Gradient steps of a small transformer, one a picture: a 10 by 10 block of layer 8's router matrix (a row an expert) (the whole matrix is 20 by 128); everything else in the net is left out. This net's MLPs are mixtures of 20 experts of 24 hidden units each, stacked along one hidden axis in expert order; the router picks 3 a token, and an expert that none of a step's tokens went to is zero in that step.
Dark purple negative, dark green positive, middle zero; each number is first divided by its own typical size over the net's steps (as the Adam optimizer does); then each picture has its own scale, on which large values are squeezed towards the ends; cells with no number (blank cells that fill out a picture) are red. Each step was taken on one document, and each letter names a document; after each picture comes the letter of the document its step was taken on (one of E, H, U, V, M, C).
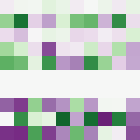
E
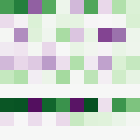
E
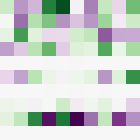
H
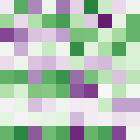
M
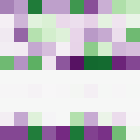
M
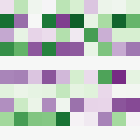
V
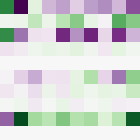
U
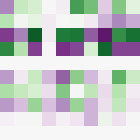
V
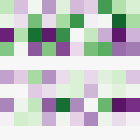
V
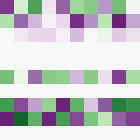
U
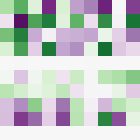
H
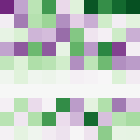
H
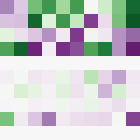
V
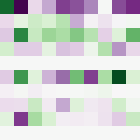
U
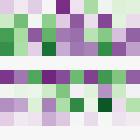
V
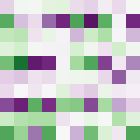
E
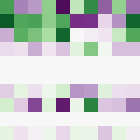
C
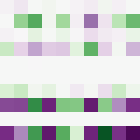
E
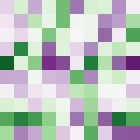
M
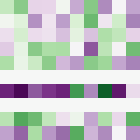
E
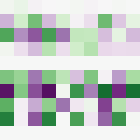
V
